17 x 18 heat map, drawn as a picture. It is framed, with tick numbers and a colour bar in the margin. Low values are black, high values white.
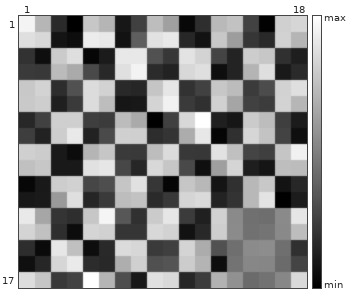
The values fall into two levels. An odd patch, calmer than its surroundings, sits in the bottom right. On average the colour sits 50% of the way up the scale. No single row or column stands out from its neighbours. No overall slope runs across the table. The bottom right is the calmest part.
